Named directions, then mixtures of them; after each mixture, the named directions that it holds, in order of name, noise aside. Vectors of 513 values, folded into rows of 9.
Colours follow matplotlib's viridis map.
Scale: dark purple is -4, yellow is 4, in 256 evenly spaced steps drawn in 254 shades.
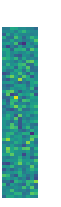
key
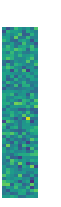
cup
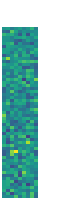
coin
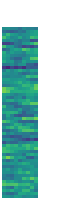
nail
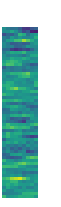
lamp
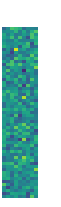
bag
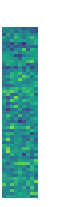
key, lamp, nail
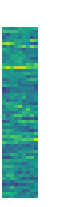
nail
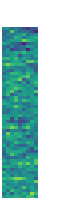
coin, key, lamp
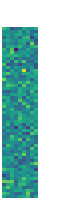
bag, key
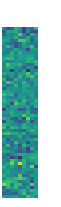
cup, lamp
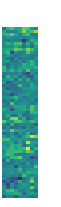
cup, key, lamp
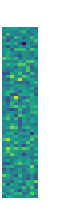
key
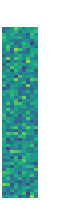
bag, coin, cup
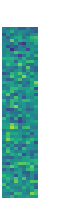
key, lamp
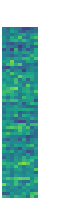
bag, lamp, nail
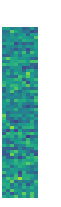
coin, lamp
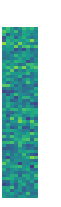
cup, key, nail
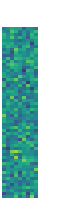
bag, coin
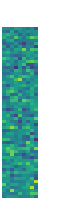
coin, key, nail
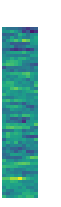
lamp
